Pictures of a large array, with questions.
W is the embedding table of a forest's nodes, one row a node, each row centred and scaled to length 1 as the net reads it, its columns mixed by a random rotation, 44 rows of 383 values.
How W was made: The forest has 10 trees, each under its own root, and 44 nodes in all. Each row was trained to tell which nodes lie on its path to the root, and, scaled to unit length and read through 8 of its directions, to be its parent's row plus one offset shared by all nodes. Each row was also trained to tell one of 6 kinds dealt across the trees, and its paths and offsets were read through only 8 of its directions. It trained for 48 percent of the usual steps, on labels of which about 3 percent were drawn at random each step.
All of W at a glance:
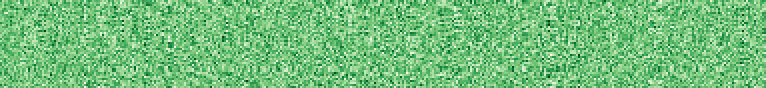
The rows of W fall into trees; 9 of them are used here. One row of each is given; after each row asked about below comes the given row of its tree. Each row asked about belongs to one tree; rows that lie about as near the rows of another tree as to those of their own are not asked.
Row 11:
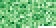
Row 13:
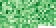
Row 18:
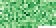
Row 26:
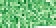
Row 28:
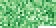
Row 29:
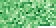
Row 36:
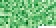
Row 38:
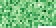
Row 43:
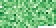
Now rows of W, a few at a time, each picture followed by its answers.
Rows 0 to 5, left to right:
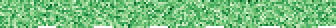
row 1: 13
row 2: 13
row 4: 43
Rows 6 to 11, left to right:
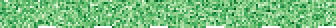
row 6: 29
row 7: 43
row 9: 18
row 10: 38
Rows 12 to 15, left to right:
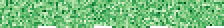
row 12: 38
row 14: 18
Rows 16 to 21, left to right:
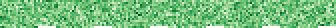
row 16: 13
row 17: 13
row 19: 36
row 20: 18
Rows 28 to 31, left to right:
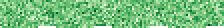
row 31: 43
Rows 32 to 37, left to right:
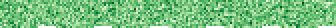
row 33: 43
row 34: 38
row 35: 38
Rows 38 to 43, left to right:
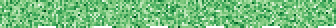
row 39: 26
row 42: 11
